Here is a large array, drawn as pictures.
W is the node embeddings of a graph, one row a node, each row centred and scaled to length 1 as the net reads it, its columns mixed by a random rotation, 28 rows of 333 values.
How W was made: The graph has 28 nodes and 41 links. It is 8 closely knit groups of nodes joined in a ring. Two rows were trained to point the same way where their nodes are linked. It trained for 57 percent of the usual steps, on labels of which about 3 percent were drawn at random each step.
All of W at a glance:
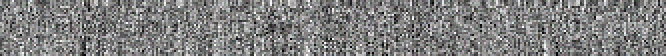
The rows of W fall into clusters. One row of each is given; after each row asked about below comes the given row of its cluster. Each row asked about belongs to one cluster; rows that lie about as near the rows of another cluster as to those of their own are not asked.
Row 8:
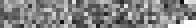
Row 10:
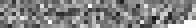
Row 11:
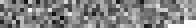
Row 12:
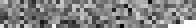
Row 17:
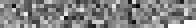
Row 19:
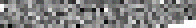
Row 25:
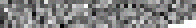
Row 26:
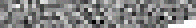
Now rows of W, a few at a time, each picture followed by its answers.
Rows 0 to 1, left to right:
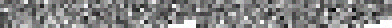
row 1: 25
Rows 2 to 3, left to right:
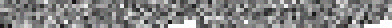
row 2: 25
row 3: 10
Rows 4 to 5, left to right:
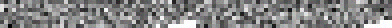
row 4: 19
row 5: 19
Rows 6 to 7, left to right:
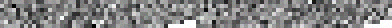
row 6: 17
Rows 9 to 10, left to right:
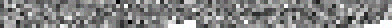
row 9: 8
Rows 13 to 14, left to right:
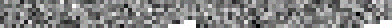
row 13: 12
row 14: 11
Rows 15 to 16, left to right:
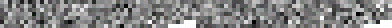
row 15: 12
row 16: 11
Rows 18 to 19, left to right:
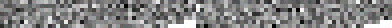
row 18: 25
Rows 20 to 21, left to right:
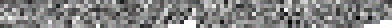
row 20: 10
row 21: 26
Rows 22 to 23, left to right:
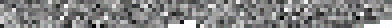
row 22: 17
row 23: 26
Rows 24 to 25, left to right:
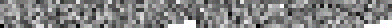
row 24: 19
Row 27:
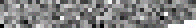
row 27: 26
